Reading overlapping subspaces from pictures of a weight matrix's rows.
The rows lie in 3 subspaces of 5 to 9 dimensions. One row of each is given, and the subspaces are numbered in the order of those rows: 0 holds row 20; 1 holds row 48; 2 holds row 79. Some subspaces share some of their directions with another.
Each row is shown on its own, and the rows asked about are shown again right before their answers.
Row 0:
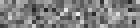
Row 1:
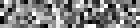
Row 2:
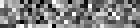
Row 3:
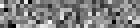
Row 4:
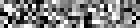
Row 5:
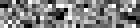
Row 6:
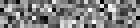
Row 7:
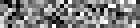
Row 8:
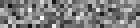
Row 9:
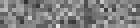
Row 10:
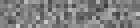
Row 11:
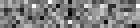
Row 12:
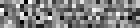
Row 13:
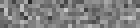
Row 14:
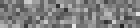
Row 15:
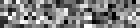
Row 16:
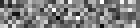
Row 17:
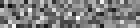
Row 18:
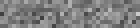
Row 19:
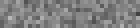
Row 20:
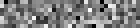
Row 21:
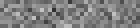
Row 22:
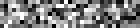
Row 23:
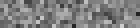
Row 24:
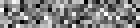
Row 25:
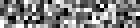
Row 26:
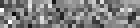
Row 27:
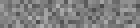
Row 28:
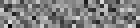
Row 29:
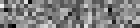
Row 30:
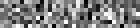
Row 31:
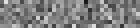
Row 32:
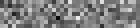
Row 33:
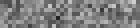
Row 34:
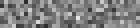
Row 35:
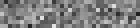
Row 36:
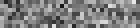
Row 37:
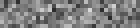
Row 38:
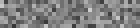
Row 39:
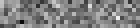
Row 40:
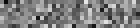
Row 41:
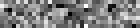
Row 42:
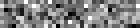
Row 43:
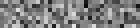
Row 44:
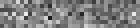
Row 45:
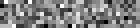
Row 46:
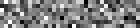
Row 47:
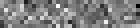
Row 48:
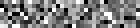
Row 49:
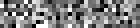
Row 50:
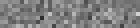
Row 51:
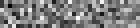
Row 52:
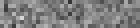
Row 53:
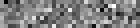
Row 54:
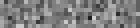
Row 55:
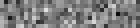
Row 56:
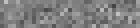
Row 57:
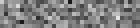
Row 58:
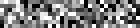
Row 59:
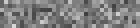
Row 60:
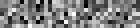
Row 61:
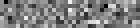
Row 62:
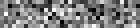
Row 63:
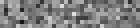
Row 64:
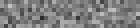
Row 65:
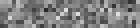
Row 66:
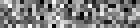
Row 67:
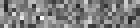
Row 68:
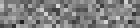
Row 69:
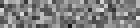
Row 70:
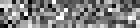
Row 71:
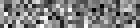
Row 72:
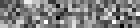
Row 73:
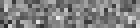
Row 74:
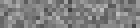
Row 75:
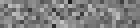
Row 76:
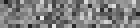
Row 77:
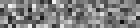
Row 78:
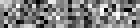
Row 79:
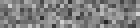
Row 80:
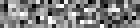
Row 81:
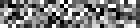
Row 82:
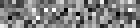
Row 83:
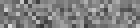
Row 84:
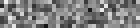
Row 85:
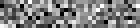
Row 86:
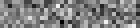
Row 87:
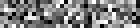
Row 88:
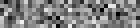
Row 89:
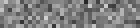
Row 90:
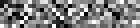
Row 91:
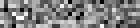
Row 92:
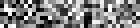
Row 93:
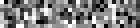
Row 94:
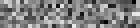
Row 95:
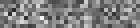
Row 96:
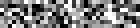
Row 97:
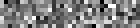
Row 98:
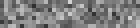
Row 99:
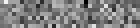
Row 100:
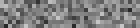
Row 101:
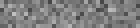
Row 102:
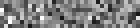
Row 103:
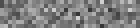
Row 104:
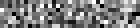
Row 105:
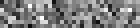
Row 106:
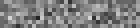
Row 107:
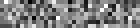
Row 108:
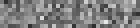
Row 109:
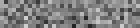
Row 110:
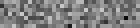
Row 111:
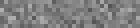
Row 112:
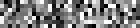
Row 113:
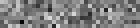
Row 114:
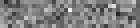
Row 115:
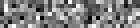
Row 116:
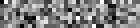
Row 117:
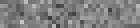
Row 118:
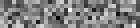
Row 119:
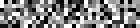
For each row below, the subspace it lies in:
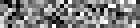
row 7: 1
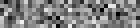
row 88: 2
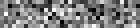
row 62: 2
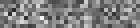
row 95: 1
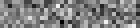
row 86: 2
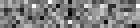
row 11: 1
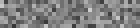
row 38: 1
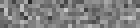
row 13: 1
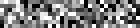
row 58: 1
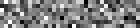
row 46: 1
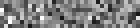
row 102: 2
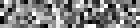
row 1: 0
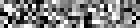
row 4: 2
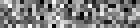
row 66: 0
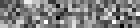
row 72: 1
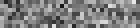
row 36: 1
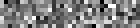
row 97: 0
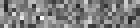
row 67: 1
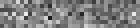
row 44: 2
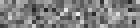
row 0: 0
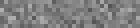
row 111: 2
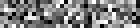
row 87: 1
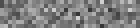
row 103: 0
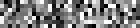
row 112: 0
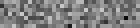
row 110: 1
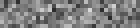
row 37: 1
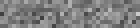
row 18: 0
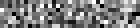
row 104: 2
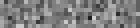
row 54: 0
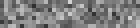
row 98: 1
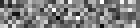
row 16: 0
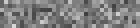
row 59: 0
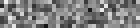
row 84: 0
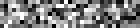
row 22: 1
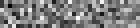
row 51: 0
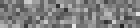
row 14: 1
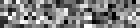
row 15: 2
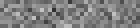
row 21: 1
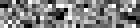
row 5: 1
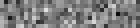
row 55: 0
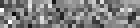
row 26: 2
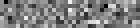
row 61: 1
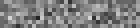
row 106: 1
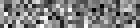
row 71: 2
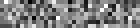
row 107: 1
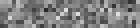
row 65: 0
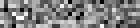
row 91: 2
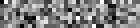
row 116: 0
